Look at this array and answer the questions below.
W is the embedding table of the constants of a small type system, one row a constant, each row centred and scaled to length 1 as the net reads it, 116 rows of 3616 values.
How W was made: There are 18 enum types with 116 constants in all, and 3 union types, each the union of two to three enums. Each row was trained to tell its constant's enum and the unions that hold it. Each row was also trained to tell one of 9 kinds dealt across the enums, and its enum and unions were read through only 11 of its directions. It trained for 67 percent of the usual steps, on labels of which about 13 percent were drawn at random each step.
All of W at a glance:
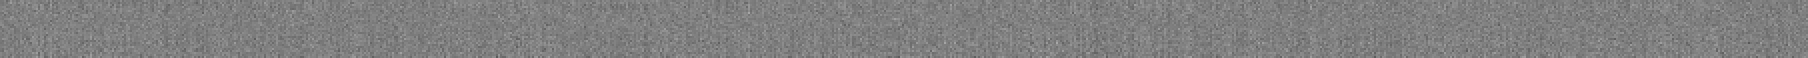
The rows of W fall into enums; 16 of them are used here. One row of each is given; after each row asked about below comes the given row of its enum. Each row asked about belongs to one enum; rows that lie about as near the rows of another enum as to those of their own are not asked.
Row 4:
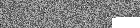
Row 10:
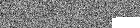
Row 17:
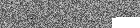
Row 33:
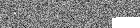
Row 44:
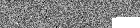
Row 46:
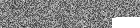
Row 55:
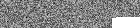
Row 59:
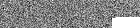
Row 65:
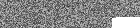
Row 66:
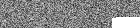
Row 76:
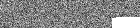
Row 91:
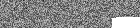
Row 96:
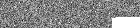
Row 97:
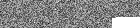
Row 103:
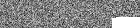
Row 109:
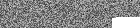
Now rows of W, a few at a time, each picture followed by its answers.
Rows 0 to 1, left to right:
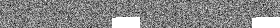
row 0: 66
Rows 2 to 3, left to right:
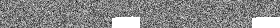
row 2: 109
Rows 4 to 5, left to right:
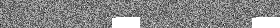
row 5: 97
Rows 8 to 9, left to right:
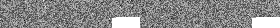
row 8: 91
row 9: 76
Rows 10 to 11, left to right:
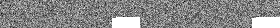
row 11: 91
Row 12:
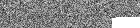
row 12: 109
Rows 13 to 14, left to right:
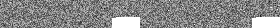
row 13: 109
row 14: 91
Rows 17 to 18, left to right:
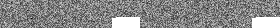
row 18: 76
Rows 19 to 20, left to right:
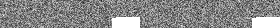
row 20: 66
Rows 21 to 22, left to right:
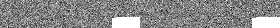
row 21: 46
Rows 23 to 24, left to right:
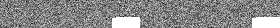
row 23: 76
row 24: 91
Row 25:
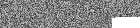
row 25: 17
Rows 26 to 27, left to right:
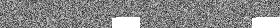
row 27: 109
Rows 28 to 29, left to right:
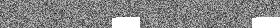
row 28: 33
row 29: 44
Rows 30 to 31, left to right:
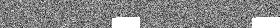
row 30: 33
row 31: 65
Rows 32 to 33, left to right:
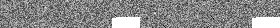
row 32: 91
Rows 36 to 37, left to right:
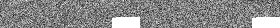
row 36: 97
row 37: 55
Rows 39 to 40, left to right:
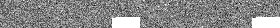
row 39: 4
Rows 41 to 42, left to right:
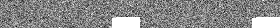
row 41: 59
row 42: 66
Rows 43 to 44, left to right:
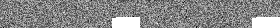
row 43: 55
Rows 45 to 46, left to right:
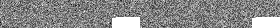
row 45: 76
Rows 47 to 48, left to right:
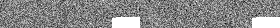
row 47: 97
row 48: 44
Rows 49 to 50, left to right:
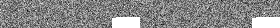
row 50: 103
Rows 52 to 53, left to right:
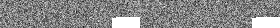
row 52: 44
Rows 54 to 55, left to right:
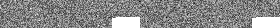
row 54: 96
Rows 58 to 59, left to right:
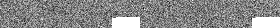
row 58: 96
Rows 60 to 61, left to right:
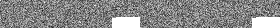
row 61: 103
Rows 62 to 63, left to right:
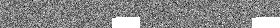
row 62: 33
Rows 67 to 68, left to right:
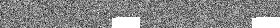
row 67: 96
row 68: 76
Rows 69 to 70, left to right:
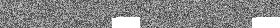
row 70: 97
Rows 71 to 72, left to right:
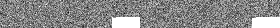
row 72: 109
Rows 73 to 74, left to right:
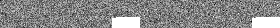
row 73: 96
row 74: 17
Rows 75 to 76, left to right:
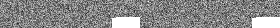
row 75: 59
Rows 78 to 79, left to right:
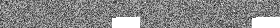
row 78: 10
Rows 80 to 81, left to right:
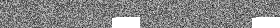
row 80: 59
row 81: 97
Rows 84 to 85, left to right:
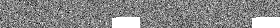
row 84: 44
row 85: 46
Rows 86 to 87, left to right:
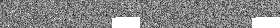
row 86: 10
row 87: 10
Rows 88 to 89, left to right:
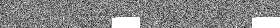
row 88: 96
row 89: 59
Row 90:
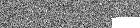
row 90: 109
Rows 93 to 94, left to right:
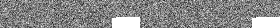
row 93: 91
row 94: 17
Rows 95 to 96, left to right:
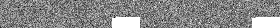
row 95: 76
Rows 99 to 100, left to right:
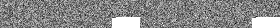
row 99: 33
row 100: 103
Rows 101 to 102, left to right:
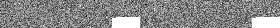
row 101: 96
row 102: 17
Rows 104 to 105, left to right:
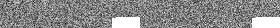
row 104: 97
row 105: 59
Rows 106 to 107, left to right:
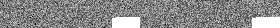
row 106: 59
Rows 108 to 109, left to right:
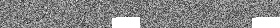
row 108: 33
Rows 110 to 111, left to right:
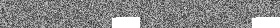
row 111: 17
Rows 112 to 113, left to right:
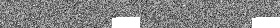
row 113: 17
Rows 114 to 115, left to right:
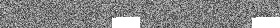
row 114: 44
